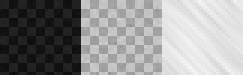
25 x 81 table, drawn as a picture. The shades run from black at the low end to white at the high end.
The table splits into one row of 3 panels. Panel 1,1: very low, checkered, faint in contrast. Panel 1,2: high, checkered. Panel 1,3: very high, slanting down to the right, faint in contrast.
